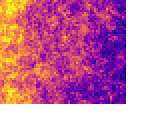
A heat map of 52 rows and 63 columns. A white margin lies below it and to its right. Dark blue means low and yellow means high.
Slope: up to the left. Grain: blotchy. Stripes: none.
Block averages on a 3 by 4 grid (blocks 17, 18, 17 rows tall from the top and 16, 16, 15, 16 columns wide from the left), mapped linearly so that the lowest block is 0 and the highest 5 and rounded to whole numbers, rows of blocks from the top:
5221 / 5320 / 5310
